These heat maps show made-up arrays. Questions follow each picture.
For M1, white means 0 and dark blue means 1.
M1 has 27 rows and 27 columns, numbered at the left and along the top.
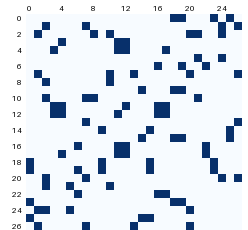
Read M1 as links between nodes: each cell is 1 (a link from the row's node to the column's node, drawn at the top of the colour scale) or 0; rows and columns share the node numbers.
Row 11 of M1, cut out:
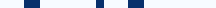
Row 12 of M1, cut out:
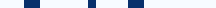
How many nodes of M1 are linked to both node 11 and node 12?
4
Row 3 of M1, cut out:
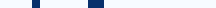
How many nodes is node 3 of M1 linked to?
3
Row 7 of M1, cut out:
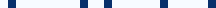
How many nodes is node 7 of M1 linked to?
5
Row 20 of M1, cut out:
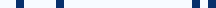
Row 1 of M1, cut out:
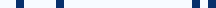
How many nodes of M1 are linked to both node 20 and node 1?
4
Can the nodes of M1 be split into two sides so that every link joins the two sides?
no
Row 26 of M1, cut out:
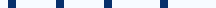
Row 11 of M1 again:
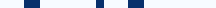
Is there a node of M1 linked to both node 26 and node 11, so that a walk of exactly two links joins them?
no
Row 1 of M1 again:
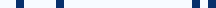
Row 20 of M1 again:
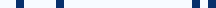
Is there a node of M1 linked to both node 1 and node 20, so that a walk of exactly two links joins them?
yes
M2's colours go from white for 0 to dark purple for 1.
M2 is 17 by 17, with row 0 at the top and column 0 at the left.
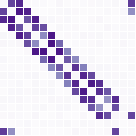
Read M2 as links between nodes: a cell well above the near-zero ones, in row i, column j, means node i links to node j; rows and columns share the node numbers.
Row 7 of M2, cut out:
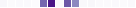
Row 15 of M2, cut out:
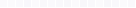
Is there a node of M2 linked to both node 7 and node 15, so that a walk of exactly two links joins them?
no
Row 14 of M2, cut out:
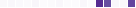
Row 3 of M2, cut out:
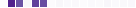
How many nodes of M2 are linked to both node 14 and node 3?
0
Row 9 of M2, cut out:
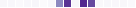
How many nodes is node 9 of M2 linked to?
4
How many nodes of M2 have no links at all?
1
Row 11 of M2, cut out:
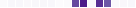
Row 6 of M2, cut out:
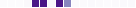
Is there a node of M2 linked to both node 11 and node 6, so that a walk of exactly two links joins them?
no
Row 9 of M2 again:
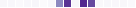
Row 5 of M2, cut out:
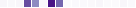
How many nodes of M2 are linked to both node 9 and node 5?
1
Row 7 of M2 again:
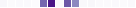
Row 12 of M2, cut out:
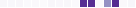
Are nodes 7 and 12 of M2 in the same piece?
yes
